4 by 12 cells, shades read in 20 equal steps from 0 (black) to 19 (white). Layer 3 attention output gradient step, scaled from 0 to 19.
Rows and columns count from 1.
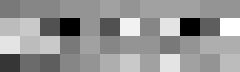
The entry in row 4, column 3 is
7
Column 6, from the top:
12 6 10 13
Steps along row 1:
up same up same up down up same same down same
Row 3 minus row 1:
8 4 5 -2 1 -2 0 -1 -3 -1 2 2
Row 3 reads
17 14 15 9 12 10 11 11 9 11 13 13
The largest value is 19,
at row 2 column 12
